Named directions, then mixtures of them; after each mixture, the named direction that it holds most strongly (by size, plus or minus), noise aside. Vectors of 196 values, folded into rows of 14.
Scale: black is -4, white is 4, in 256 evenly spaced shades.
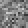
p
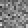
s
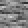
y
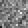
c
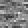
y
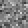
c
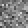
s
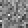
s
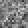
p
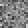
s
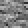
y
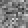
p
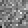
c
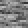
y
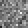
c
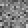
s
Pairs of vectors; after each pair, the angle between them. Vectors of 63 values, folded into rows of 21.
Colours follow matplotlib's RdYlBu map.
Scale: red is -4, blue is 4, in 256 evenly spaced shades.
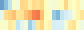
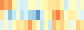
nearly opposite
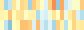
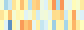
nearly parallel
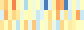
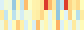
nearly opposite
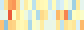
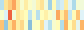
nearly parallel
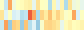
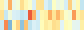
nearly parallel
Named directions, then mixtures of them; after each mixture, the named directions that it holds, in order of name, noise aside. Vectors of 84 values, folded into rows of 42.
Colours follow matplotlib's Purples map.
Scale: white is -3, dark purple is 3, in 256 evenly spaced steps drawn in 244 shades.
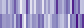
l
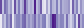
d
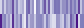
d, l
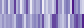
d, l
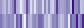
l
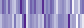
l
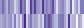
l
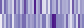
d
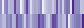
d, l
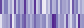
d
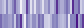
l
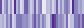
d, l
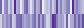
d, l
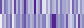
d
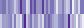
l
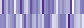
d, l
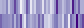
l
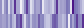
d, l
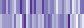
l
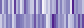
d, l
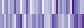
d, l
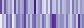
d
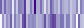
d, l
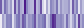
d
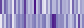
d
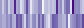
d, l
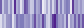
d, l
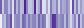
d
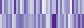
d, l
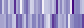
d, l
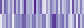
d
